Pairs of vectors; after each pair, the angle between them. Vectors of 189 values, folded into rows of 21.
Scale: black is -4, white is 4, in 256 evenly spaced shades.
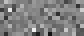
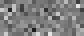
nearly opposite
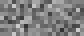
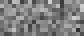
partly opposed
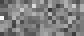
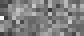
nearly parallel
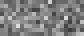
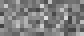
nearly parallel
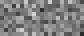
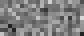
partly aligned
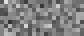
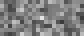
partly opposed
